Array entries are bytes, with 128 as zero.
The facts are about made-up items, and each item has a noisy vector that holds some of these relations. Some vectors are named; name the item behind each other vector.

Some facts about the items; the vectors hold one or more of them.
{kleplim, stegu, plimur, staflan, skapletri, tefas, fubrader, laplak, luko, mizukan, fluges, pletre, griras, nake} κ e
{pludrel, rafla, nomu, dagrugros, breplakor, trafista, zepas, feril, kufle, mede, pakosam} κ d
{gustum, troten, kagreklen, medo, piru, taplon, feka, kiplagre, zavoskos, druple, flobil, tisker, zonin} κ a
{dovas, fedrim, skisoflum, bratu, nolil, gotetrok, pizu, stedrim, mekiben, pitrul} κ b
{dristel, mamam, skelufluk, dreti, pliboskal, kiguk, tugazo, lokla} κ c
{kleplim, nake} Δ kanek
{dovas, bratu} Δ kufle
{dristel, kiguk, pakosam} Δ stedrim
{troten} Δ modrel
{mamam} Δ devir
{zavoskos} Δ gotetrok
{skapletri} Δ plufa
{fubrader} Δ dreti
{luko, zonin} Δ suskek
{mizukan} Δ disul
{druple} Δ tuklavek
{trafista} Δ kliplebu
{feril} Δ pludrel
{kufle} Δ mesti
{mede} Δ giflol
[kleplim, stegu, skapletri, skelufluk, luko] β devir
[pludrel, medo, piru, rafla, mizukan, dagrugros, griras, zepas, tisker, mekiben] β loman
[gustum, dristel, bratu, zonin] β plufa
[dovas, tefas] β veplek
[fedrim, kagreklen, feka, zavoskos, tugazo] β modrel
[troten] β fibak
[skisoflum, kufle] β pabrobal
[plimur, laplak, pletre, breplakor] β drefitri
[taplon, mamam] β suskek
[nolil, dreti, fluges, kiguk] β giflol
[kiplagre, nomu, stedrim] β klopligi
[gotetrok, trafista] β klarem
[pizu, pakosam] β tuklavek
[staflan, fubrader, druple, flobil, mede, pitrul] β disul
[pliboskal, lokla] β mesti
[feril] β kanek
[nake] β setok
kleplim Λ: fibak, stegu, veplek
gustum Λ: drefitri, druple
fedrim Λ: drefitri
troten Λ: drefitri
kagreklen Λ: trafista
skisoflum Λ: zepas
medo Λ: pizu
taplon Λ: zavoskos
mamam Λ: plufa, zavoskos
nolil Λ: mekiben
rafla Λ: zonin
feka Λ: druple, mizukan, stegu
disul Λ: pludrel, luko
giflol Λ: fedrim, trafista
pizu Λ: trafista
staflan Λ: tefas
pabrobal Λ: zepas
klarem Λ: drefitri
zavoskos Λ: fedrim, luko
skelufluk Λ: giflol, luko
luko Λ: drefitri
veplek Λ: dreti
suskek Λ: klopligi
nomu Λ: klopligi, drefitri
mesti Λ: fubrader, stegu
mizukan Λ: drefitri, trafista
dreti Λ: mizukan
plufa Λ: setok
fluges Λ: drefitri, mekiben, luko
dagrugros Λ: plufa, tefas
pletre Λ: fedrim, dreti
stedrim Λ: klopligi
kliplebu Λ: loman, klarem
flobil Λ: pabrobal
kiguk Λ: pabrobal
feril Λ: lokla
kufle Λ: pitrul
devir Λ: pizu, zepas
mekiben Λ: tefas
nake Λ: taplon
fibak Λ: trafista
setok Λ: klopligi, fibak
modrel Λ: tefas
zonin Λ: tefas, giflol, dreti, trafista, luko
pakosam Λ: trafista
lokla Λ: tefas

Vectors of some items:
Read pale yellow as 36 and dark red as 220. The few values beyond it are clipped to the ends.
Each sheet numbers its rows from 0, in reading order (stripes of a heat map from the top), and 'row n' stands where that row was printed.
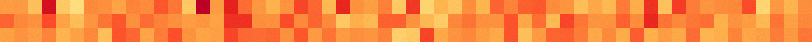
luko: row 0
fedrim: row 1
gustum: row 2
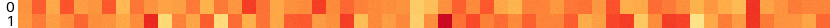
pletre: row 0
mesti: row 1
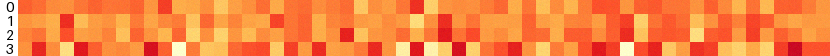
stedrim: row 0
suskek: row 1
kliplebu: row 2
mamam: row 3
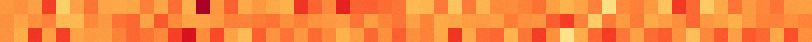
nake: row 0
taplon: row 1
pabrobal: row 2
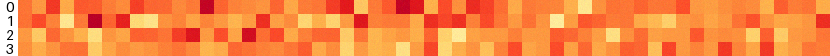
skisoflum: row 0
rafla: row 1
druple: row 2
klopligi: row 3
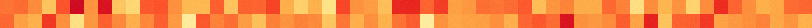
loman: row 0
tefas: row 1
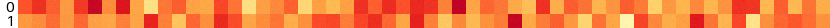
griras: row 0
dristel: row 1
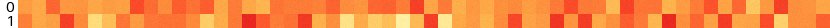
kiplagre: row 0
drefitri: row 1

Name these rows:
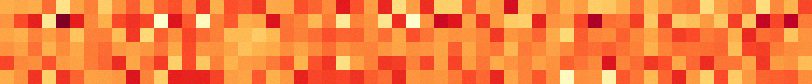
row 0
zonin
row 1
devir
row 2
mede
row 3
breplakor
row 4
gotetrok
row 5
kiguk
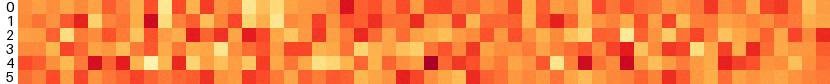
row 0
kufle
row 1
skapletri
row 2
pakosam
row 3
giflol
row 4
pludrel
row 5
pizu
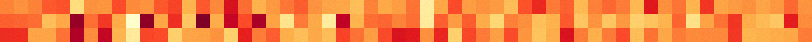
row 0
stegu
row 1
mizukan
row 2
mekiben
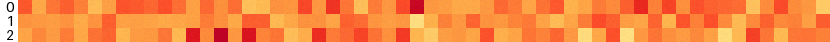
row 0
pitrul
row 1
nomu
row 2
kleplim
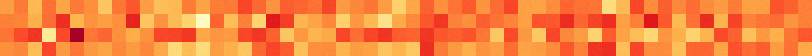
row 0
skelufluk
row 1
plufa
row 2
medo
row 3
modrel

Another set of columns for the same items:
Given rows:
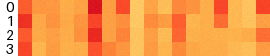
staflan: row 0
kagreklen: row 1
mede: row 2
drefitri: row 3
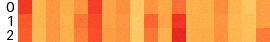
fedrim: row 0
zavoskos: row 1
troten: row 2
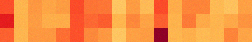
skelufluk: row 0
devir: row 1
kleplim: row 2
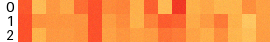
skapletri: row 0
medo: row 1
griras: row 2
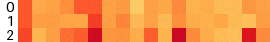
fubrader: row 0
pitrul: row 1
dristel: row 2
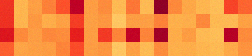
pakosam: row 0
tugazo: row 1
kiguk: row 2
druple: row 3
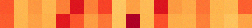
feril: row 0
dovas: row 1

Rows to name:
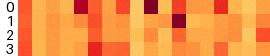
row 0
kufle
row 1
nake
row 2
kliplebu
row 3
lokla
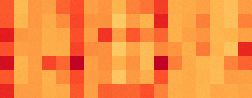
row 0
mizukan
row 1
mamam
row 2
skisoflum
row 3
disul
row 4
stedrim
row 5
trafista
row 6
zepas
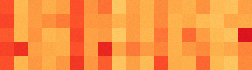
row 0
tefas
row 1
stegu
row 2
suskek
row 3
flobil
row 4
nolil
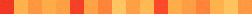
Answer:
nomu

